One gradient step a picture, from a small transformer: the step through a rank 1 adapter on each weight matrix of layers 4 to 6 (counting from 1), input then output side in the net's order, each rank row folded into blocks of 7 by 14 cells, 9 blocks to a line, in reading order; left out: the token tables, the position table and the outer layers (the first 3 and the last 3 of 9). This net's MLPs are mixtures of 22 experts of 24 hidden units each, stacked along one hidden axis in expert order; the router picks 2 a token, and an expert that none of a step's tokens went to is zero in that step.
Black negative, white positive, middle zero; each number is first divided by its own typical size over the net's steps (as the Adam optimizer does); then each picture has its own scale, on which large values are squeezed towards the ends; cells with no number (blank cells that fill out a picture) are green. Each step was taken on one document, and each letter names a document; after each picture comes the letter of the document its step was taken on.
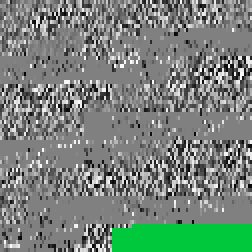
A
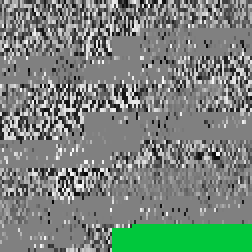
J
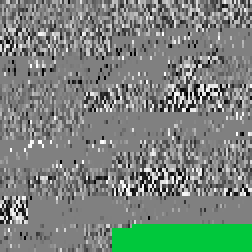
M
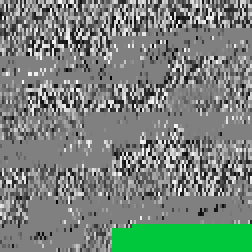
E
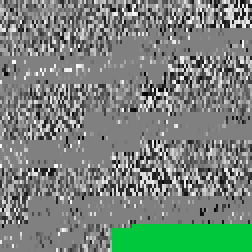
E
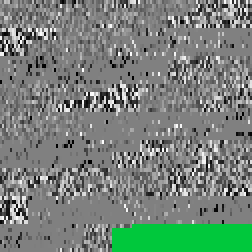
M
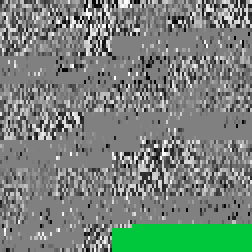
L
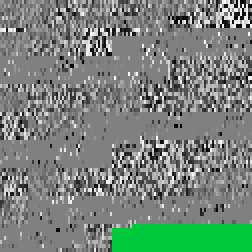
L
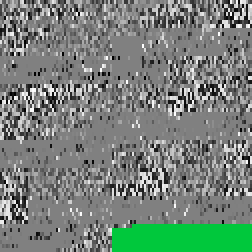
L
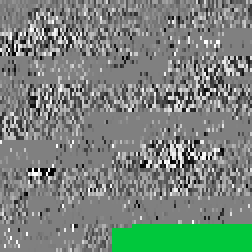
M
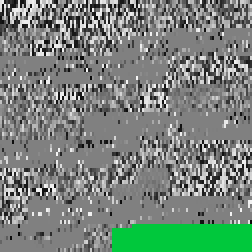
E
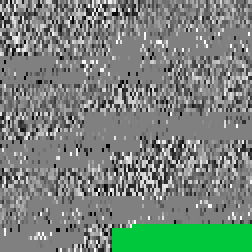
L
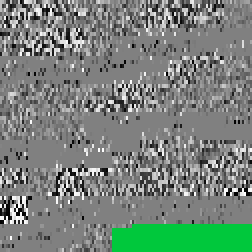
M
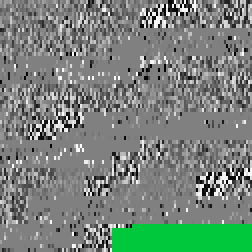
J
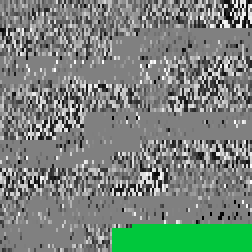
J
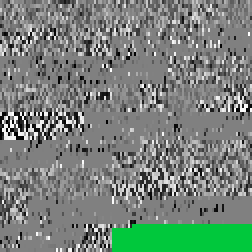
M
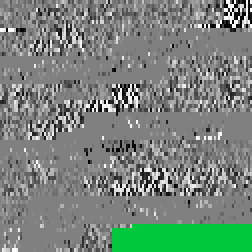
A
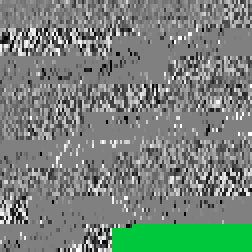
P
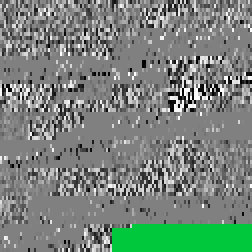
A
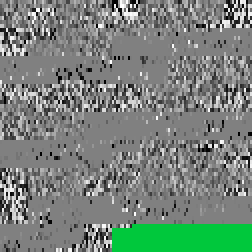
P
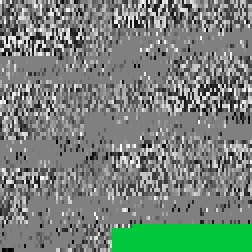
E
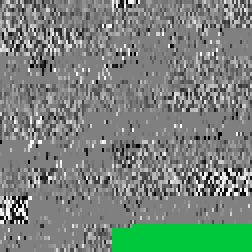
M
